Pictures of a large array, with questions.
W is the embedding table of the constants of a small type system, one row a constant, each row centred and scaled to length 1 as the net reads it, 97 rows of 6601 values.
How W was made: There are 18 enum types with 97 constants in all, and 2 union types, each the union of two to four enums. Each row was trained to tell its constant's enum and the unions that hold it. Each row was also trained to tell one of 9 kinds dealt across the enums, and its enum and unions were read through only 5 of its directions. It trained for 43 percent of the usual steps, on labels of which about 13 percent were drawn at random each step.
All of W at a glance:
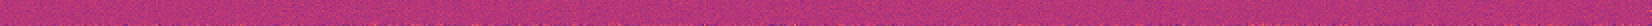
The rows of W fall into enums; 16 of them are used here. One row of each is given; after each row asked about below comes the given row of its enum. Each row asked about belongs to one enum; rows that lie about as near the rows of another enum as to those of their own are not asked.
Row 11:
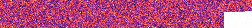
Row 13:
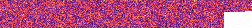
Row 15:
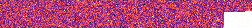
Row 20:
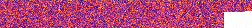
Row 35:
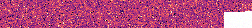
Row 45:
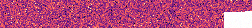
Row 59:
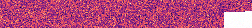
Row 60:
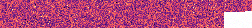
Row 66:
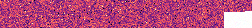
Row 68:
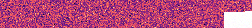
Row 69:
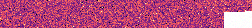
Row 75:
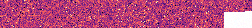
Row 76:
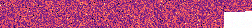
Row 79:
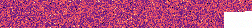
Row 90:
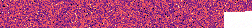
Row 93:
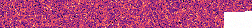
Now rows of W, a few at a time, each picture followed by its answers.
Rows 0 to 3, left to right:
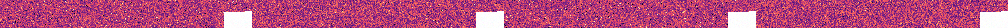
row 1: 69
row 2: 20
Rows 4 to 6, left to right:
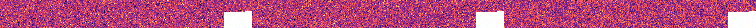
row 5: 59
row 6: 20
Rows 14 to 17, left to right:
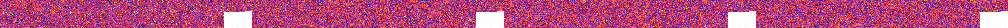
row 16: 75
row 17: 66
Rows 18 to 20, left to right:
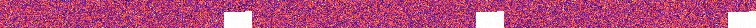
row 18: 75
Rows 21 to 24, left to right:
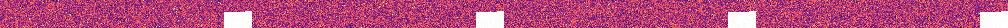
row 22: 69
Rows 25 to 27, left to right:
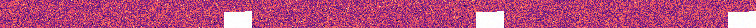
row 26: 66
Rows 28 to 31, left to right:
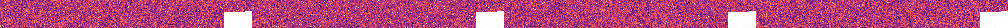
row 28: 59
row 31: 68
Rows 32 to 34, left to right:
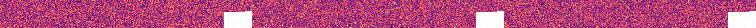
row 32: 60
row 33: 60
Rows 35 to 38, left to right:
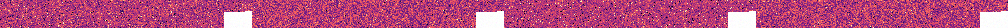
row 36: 75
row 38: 35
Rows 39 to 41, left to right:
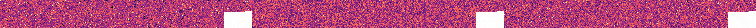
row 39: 60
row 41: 66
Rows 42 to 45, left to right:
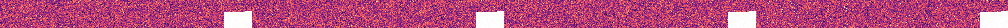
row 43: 35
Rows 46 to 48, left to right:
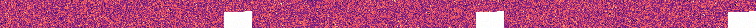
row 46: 20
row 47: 66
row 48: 59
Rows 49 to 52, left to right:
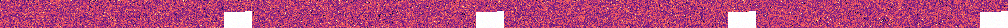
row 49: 35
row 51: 79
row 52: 75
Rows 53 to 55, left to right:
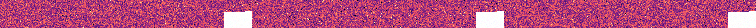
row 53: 69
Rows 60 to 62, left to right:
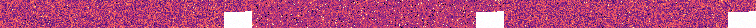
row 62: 69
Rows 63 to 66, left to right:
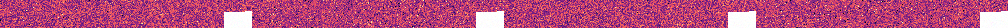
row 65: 68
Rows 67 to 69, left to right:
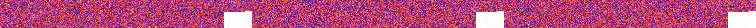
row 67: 59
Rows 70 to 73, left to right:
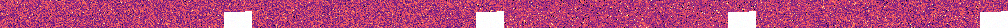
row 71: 69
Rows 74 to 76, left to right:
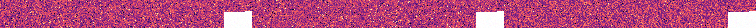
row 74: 35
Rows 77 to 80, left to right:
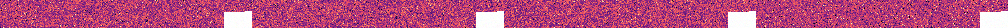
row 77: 66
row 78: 60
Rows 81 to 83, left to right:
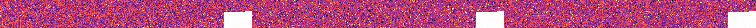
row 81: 13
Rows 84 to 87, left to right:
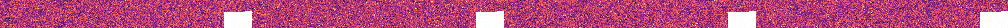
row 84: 68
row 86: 35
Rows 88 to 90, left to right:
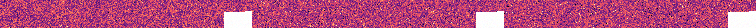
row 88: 60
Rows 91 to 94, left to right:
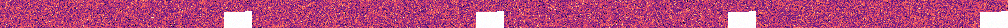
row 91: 75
